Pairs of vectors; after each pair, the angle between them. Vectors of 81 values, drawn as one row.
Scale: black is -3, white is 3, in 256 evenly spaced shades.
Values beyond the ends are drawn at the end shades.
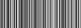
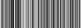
partly opposed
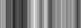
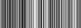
partly aligned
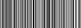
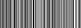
nearly parallel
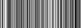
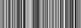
partly aligned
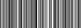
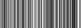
partly opposed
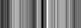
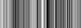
nearly opposite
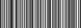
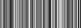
partly aligned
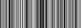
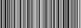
orthogonal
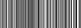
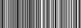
partly aligned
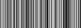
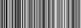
partly opposed
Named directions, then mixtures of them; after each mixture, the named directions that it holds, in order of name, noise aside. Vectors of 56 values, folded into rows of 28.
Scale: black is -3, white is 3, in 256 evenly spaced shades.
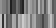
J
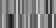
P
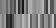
J, P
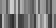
J, P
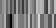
J, P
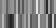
P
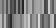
J, P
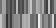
J, P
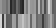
J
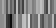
J, P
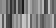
J, P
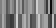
P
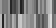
J, P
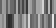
J, P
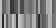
J, P
